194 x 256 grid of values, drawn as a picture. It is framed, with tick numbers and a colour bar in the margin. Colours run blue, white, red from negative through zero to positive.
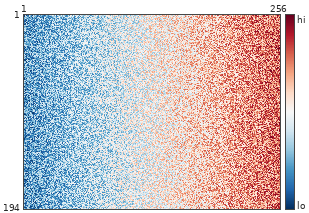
No regular stripes run through it. No single row or column stands out from its neighbours. The field climbs toward the right. On average the colour sits 50% of the way up the scale. Fine speckle covers the field.
